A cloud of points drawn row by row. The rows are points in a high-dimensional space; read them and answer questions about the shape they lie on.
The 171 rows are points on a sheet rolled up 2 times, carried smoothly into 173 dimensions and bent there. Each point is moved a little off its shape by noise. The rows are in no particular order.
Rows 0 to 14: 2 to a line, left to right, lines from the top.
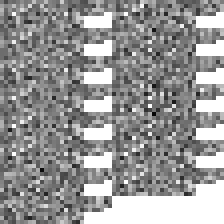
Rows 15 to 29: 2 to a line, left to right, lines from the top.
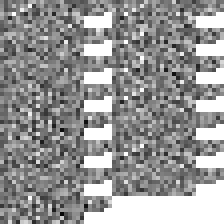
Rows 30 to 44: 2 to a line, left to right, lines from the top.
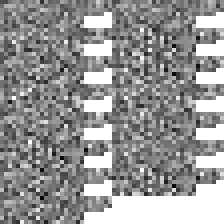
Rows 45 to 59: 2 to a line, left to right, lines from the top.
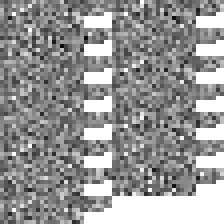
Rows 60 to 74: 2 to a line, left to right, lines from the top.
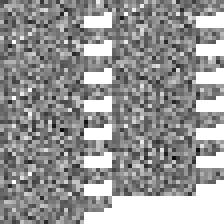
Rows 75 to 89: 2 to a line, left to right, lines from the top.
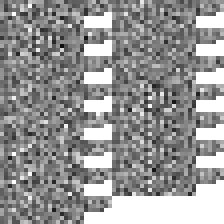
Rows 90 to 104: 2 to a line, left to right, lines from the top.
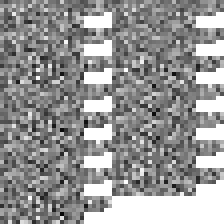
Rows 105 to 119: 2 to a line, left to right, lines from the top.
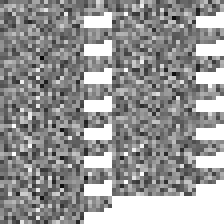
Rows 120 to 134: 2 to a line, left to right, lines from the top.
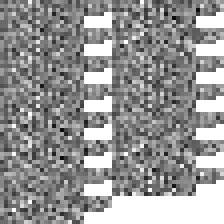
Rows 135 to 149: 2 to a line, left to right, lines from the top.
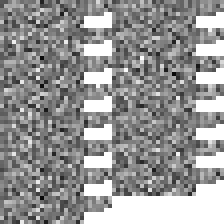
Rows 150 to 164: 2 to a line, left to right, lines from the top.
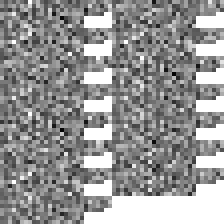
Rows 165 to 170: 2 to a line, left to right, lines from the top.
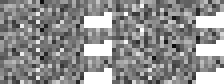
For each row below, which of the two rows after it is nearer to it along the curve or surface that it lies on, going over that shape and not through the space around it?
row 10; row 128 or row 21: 128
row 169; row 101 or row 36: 101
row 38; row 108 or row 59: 59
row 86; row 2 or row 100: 2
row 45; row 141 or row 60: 60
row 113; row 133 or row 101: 133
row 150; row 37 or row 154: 37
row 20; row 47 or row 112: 47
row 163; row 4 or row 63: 63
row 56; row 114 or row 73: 114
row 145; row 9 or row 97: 9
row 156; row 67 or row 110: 67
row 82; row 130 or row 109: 130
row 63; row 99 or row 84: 84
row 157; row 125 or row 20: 125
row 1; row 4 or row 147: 4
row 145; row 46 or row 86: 86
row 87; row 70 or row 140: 140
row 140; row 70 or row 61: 61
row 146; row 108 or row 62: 62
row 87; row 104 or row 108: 104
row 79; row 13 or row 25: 25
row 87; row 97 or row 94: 94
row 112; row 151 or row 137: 151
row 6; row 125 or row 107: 125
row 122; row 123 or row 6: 6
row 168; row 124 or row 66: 66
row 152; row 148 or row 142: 142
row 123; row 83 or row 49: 83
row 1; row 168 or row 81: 168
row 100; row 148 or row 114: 148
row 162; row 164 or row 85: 85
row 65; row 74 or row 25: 25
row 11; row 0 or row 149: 0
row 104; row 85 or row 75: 75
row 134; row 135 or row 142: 142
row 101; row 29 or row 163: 163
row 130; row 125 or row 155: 155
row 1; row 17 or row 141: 17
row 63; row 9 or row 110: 9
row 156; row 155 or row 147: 147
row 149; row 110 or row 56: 56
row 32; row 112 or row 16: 16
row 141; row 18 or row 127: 127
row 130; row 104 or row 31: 104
